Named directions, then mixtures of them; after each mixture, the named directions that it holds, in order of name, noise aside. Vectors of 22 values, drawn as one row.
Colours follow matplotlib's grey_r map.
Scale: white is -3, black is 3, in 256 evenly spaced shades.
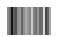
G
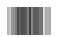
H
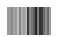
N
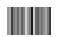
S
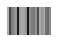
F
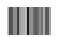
F, G, N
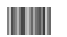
F, S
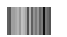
G, H, N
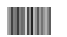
F, S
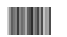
F, H, S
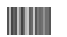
F, G, S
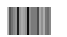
F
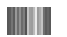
H, N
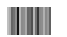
F, H, S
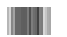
H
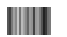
H, N, S
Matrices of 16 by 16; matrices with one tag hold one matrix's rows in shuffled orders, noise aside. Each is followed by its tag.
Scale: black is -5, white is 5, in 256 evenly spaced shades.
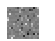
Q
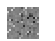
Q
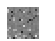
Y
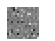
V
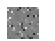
Q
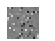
Q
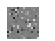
V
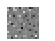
Y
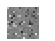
Y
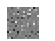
V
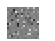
V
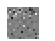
Y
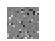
Q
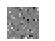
Q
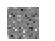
Y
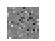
Q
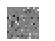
V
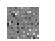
V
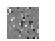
Q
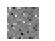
Y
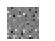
Y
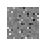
Q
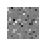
Y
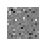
Y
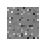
Q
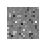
Y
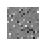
Q
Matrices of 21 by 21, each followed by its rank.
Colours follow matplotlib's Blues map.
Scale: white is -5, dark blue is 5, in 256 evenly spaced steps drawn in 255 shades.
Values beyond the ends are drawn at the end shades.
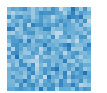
full rank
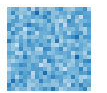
full rank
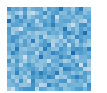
full rank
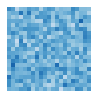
full rank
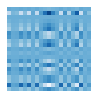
one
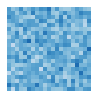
full rank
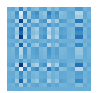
one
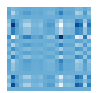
one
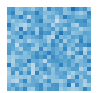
full rank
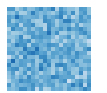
full rank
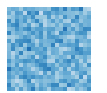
full rank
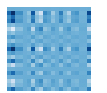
one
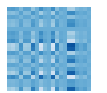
one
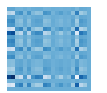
one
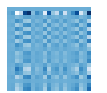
one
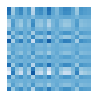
one
